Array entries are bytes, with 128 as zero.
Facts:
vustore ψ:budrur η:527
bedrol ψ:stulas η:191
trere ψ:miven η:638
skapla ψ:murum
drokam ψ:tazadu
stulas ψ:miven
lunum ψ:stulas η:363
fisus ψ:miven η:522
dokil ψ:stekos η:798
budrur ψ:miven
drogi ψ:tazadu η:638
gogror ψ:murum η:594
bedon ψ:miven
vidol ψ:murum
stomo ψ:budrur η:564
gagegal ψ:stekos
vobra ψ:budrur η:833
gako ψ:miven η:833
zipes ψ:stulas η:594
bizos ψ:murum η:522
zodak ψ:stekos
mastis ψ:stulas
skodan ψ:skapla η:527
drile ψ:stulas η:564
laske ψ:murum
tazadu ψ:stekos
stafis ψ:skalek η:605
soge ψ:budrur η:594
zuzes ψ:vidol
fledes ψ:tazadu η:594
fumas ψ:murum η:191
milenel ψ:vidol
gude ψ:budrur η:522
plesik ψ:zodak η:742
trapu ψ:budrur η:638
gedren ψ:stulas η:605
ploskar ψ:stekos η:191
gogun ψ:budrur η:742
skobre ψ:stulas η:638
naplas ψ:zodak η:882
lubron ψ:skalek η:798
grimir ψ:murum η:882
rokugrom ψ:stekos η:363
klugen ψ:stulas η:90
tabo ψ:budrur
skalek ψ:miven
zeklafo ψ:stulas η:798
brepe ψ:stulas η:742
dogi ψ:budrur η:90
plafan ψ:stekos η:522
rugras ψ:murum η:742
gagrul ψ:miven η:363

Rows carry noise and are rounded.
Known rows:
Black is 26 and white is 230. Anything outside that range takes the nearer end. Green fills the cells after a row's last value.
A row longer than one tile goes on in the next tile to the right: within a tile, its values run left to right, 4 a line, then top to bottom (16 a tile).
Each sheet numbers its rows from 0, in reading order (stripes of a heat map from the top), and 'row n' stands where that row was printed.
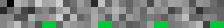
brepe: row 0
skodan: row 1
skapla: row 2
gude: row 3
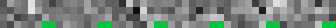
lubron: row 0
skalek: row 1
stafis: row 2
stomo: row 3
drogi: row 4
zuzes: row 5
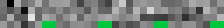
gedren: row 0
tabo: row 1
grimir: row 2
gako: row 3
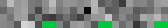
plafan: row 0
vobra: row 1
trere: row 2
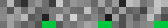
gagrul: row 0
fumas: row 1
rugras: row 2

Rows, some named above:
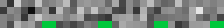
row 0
gogun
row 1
grimir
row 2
bedrol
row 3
dokil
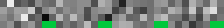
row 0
rokugrom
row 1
bizos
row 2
drile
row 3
gogror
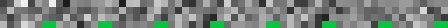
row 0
plesik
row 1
skobre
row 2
rugras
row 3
lunum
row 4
skodan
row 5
lunum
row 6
fisus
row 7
ploskar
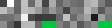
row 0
naplas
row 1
zeklafo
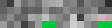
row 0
trere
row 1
vustore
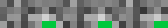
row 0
trapu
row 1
trapu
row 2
trapu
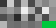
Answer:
fledes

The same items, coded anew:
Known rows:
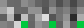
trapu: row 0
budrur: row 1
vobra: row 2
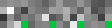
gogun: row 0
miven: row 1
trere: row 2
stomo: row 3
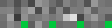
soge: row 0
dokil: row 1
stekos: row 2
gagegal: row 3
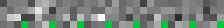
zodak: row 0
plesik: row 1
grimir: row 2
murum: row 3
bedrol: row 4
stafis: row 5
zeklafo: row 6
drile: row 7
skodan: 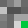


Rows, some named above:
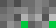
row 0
gako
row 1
gogror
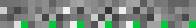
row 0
vustore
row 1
fumas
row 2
brepe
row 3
drogi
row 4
brepe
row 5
lubron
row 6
zipes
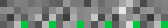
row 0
gedren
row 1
grimir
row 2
lubron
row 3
naplas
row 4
rugras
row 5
gedren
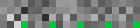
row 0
drogi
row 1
gako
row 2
bizos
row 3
fledes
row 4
ploskar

